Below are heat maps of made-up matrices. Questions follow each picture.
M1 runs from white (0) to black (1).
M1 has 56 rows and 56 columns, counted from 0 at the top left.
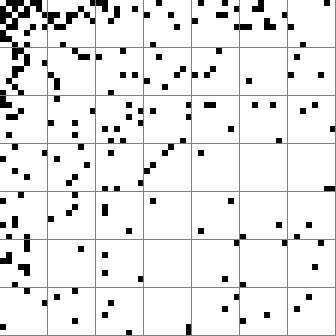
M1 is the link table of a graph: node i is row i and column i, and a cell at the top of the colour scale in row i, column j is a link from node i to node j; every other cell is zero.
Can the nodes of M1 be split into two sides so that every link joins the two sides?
no
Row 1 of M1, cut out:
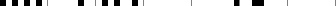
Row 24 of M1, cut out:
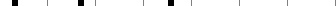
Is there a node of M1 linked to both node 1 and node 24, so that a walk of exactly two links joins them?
yes
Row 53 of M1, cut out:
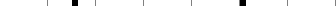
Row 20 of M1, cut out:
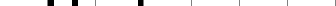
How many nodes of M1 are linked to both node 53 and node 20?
1
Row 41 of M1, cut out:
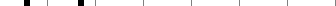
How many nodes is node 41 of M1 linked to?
2
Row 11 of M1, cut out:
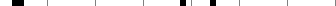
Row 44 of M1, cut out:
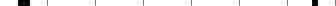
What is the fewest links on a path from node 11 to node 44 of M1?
2
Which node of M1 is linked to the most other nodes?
node 2
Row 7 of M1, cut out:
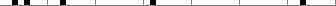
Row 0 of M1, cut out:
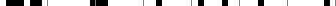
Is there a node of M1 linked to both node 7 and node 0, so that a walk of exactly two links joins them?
yes
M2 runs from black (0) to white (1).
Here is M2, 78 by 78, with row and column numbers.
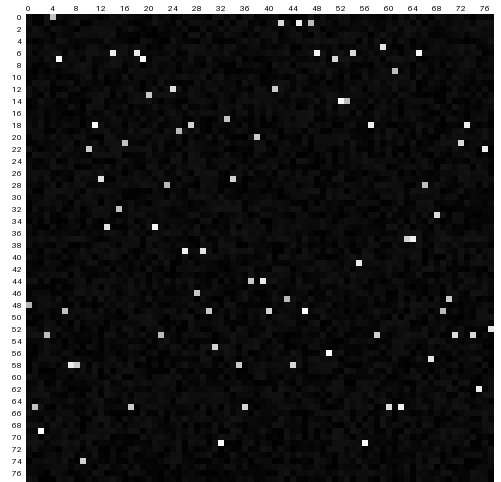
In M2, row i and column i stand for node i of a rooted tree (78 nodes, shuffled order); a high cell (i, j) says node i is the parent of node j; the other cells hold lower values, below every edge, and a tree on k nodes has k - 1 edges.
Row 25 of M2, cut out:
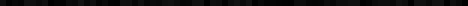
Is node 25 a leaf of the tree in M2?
yes
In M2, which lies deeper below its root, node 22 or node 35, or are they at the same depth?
node 35
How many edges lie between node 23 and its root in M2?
3
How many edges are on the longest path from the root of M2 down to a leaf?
8
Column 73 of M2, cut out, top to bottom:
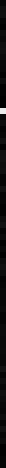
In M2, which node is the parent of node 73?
18
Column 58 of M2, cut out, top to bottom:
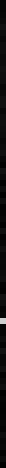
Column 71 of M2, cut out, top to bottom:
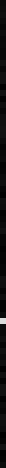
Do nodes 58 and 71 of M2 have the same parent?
yes
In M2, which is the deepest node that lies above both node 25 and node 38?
58
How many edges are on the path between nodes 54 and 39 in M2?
6
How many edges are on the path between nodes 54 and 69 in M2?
3
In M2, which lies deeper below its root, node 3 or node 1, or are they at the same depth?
node 3
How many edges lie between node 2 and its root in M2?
2
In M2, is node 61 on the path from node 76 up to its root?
no
